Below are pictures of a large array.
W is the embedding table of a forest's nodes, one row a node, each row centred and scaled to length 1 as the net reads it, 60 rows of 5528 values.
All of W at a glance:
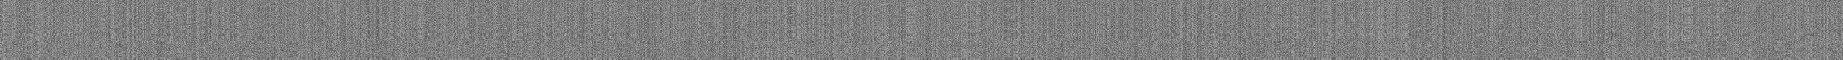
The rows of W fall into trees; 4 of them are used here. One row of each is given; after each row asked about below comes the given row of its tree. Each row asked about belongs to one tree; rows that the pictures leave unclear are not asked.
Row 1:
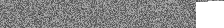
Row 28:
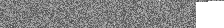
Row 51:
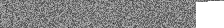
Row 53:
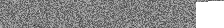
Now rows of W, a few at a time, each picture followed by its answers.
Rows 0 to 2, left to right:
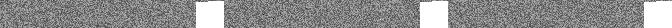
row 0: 53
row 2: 53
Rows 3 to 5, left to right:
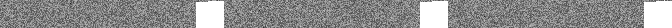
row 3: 28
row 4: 53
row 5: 51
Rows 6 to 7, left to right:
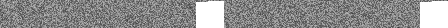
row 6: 1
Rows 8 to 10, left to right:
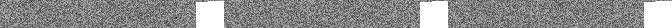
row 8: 53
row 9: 53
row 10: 53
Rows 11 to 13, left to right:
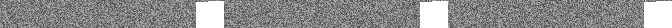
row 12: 1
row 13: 53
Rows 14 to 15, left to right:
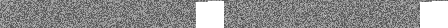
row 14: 28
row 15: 51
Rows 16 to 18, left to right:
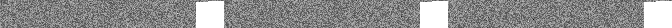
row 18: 28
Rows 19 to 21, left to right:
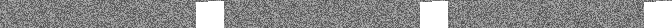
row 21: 1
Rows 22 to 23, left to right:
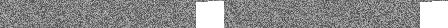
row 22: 53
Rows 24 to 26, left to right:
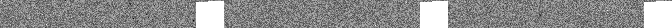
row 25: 53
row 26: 1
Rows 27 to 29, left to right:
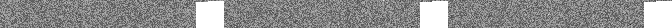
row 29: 51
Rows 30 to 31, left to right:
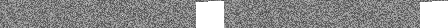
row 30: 53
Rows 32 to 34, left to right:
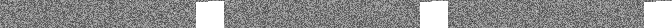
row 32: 53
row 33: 1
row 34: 1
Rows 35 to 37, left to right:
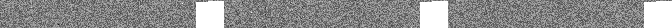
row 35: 1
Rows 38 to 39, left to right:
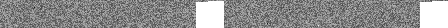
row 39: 51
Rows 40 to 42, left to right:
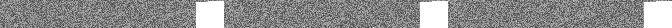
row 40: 53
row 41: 28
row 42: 28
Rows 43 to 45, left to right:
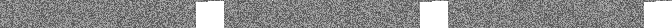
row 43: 51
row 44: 28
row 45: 1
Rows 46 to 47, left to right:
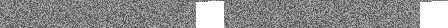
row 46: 28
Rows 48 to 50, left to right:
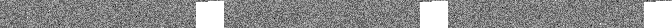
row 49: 28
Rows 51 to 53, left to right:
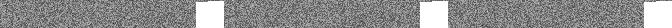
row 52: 51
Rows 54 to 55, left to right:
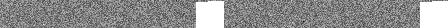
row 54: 28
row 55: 51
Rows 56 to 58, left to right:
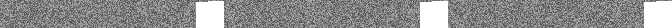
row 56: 28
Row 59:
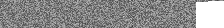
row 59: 53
